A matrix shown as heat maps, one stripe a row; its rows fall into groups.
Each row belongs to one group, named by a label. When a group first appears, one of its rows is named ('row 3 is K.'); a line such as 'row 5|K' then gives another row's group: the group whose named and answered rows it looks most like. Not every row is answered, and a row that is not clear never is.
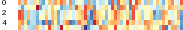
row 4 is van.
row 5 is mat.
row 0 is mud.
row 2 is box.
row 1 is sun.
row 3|box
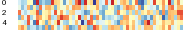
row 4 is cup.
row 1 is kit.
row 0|sun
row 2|mud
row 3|kit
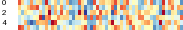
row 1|mud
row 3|kit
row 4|van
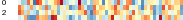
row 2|box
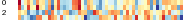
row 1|cup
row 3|mat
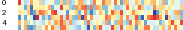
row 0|mat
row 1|kit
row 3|sun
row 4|mud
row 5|van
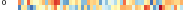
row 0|cup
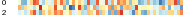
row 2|mud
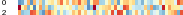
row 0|kit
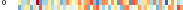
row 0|sun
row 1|kit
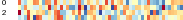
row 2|cup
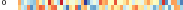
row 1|box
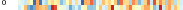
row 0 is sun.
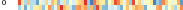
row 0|box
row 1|kit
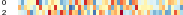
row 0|sun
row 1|mat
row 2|box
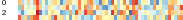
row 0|sun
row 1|kit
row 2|sun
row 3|mud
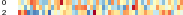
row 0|mud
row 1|kit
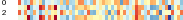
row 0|mat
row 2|mud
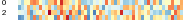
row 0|mud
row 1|kit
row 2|box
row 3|kit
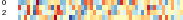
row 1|cup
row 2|cup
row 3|van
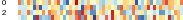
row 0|cup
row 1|sun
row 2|box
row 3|sun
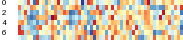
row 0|cup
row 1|mud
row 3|van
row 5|mat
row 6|box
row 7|sun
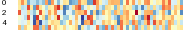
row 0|van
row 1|cup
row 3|cup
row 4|sun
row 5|mud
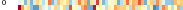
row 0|kit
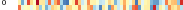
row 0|cup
